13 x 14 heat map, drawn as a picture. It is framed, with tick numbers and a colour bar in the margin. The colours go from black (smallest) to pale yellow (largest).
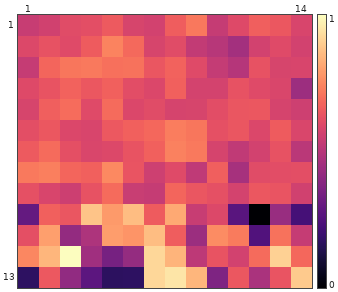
Average level on the scale: 60%. Mirror symmetry: none. Seam: horizontal, 70% of the way down, the top part calmer. Ninth with the highest average: bottom middle.
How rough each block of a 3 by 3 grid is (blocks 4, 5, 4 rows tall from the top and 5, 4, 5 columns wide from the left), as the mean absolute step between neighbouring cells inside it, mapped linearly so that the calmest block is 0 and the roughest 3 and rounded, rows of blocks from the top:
000 | 000 | 323
